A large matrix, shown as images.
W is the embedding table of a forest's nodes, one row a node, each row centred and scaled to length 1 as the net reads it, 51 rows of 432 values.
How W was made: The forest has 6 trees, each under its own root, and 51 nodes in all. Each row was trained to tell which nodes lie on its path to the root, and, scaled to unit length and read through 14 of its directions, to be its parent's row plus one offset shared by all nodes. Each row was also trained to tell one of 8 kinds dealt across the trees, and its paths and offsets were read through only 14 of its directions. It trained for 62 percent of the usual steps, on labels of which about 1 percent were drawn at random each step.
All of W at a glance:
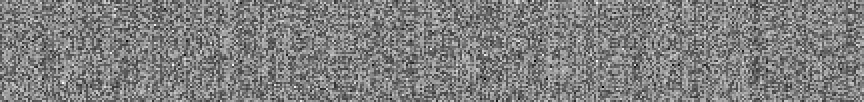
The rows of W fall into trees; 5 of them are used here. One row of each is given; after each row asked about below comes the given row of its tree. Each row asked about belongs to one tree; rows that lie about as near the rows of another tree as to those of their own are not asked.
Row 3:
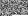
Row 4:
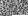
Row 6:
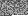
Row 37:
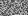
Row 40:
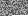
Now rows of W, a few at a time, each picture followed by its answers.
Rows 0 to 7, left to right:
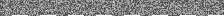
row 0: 3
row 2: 6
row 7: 4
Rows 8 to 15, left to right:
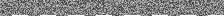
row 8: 4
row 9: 3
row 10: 40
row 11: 4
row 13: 4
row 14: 3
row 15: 37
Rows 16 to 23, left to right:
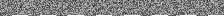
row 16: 6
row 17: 6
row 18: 4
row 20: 3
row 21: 37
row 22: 37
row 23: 40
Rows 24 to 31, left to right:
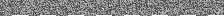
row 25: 6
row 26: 6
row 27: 40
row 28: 40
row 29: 4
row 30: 3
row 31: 37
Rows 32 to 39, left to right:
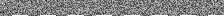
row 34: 37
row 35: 37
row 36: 40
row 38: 3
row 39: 3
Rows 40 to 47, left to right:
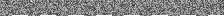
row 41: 3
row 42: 3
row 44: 37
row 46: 40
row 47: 40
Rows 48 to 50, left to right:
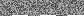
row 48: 6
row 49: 3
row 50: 37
